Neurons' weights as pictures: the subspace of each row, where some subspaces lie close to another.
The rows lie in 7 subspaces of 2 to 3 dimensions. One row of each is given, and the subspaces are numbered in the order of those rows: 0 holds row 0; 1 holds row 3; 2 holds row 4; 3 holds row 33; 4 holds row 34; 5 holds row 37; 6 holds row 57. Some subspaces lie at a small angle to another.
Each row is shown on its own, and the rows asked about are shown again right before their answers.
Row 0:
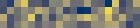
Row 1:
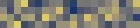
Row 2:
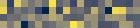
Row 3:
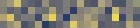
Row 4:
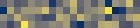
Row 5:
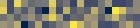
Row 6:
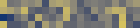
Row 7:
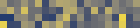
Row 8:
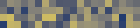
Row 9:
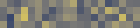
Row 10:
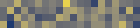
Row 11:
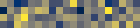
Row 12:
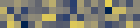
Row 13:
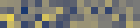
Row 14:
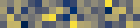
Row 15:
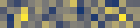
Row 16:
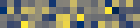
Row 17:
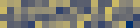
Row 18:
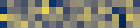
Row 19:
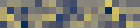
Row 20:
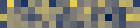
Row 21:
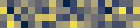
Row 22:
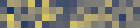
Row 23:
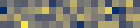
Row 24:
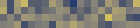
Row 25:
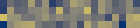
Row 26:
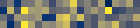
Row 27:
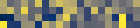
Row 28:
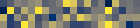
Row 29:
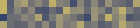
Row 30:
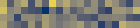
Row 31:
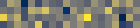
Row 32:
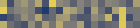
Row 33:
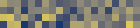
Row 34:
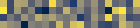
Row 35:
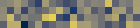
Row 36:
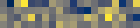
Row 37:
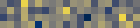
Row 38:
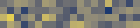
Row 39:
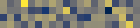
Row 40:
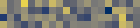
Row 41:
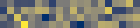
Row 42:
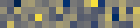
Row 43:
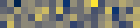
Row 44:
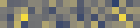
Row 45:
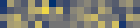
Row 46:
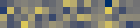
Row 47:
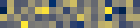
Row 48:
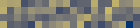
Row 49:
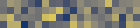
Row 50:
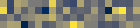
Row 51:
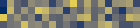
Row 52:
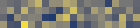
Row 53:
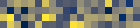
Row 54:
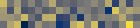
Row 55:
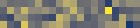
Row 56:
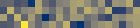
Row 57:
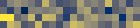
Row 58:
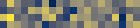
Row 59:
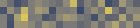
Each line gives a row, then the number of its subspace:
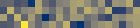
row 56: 6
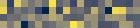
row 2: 1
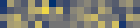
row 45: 6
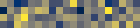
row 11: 3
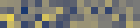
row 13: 3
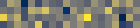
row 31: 5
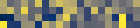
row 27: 2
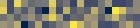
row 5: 1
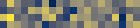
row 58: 1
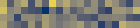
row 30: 6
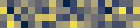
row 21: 1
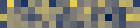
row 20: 0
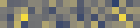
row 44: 3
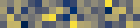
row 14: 4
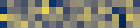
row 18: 2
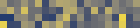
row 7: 2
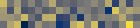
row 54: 3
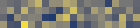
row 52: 4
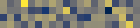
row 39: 5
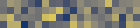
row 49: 4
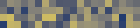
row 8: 2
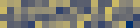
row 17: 5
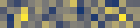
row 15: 3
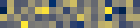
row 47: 4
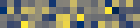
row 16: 3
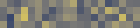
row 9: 3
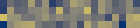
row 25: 5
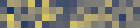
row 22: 6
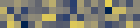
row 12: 2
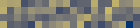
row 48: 5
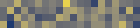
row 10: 1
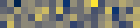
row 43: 1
